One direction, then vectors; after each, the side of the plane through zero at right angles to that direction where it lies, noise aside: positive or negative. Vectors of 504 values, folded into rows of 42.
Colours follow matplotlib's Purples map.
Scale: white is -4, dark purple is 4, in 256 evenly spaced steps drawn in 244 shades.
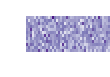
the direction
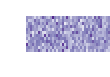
positive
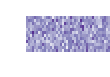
negative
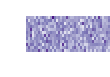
positive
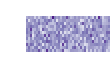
positive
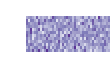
positive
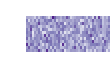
positive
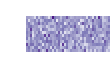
positive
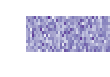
negative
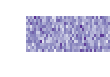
negative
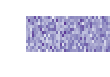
negative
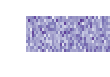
negative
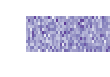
negative
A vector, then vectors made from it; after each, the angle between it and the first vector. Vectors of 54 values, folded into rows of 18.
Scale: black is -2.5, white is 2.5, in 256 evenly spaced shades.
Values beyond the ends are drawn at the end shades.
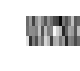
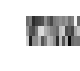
orthogonal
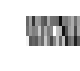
nearly parallel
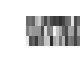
nearly parallel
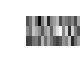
orthogonal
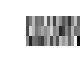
orthogonal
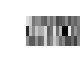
partly aligned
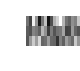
partly opposed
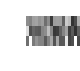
partly opposed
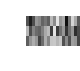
orthogonal
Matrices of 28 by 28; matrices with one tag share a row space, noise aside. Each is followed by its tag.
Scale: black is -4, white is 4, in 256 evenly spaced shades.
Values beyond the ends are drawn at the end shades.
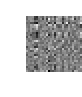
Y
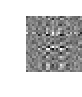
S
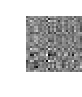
Y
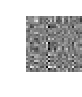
Y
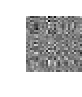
Y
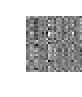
Y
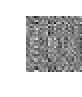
Y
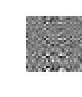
S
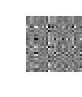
Y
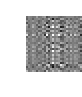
S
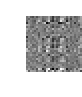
S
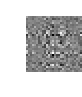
S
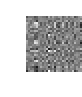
Y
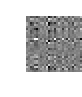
Y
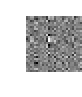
Y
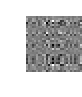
S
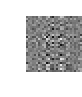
S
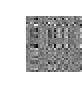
Y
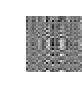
S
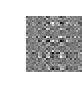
S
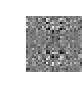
S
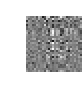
S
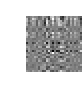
S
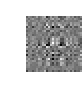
S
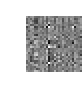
Y
